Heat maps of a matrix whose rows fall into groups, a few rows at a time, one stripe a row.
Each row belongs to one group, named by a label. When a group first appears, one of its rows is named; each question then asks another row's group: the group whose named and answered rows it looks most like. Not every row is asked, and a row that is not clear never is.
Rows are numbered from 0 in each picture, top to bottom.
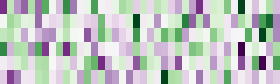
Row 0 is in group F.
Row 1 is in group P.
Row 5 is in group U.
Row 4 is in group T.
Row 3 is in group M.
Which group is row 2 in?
P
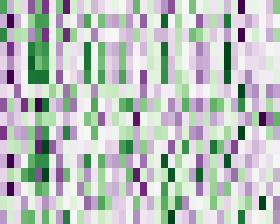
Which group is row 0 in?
M
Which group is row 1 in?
U
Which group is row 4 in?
U
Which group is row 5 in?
U
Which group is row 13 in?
U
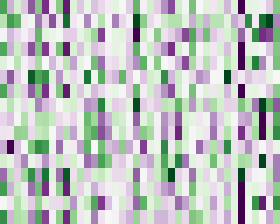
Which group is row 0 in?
M
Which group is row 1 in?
P
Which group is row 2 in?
T
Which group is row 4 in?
T
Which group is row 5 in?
U
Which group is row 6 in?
M
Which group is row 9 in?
T
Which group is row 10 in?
U
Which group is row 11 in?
P
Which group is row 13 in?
M
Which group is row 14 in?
T
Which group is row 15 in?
M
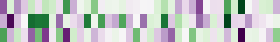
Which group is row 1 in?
U
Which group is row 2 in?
M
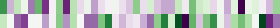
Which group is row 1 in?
P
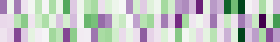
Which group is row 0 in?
F
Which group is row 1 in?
T
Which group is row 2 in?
P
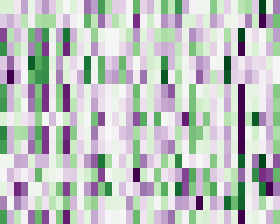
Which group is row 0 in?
P
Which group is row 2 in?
F
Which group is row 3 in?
M
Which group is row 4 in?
U
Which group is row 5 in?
U
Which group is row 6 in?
M
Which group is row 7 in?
M
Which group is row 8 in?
T
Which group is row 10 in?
M
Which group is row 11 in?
P
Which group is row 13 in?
P
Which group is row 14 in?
F
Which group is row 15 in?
M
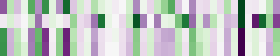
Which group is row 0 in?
F
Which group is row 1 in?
P
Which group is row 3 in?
M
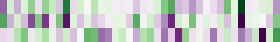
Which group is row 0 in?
F
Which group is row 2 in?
T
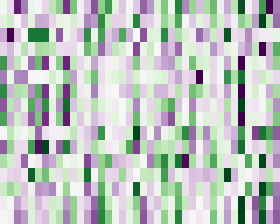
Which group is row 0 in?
P
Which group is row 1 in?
P
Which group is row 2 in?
U
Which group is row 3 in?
T
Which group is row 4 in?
M
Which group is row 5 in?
F
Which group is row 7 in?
F
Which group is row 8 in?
M
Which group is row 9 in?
P
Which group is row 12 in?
U
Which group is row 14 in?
P
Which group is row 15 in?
P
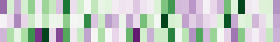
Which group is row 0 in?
F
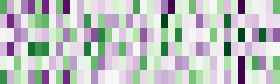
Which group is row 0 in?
M
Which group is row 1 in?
U
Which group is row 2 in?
P
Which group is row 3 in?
U
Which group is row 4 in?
T
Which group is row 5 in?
M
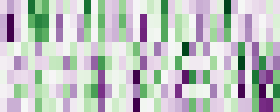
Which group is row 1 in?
U
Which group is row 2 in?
U
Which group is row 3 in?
P
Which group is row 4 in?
P
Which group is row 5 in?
T
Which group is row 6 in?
T
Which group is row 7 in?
T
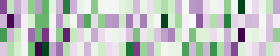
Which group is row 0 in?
F
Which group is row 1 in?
U
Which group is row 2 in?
M
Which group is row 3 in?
F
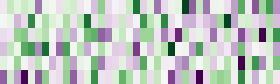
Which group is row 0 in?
P
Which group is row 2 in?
T
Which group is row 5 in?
F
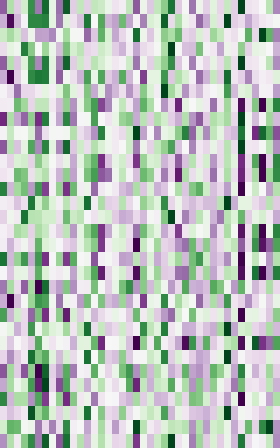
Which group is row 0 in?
F
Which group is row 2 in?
P
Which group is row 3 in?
F
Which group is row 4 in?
F
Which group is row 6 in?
U
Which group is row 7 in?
T
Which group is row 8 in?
F
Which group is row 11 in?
T
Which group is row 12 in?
T
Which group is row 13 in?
M
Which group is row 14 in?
U
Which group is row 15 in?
F
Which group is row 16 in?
T
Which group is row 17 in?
T
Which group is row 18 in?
M
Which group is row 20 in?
F
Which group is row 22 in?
M
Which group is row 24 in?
T
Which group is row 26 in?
F
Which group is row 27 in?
F
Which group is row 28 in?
M
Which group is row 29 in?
U
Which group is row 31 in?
F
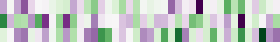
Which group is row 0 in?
F
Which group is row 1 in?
M
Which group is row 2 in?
P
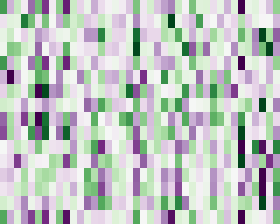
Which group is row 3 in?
P
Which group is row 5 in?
U
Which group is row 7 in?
P
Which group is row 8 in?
F
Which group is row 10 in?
T
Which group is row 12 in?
T
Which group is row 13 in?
T
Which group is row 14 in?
P
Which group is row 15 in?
M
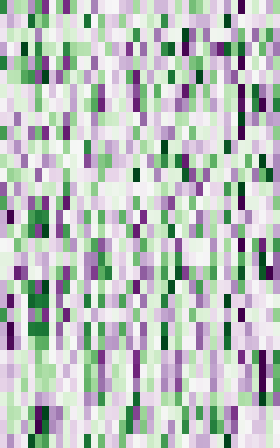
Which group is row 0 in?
M
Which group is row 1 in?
U
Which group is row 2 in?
P
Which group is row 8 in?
P
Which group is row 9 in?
M
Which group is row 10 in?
U
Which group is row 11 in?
P
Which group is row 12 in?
P
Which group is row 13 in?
F
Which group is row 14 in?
M
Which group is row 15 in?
U
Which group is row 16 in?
F
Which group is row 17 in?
T
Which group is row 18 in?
P
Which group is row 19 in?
P
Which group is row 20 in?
F
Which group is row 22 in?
M
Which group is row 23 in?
U
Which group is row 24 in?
U
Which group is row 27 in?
T
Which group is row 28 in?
P
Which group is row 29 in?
F
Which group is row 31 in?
U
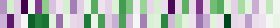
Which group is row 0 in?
F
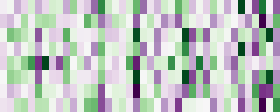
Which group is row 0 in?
P
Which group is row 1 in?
T
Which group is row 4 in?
F
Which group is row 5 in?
P
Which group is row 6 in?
T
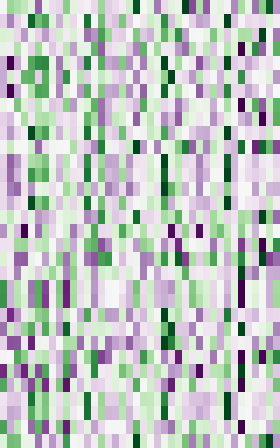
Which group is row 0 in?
P
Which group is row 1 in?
U
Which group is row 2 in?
P
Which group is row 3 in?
T
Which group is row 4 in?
U
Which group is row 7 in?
T
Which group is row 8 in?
T
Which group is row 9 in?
U
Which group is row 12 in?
U
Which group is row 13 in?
U
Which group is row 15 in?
P
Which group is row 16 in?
F
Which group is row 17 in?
T
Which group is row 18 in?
P
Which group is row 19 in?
P
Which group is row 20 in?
M
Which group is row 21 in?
M
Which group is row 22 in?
U
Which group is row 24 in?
U
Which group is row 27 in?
M
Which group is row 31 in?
P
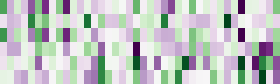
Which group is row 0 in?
M
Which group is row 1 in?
U
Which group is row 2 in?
M
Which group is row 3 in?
T
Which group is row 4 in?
P
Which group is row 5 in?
P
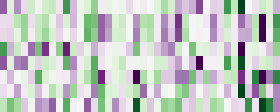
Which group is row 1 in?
T
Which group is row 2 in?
T
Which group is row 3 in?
M
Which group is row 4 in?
F
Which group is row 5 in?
T
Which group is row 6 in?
P
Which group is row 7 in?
P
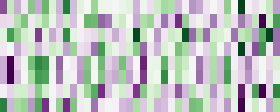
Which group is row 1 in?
T
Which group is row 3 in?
P
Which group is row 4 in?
U
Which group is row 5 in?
U
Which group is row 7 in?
M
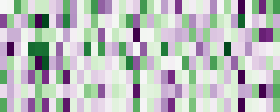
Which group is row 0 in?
T
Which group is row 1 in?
F
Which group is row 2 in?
T
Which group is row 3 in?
U
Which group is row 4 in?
F
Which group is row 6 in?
T
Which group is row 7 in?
M
